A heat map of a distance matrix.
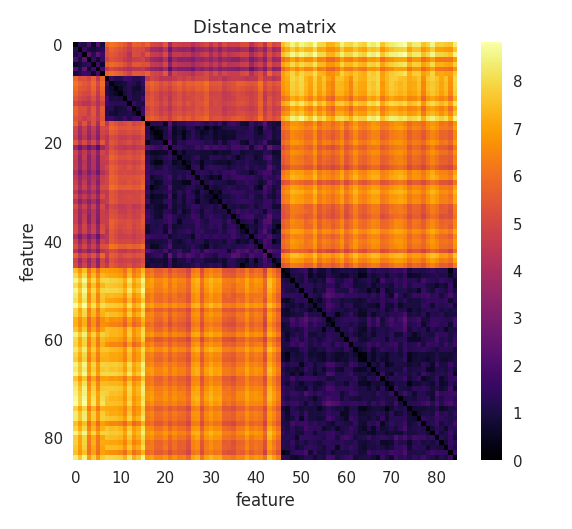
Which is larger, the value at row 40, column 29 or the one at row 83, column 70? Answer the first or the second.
the second
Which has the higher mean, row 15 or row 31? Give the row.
15
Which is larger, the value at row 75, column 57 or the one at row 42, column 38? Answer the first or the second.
the second
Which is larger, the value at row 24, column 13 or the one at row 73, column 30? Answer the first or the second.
the second
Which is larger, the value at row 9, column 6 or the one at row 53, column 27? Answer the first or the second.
the second
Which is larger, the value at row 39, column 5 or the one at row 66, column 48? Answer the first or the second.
the first
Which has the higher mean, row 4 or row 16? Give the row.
4
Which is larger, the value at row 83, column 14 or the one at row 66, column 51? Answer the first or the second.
the first
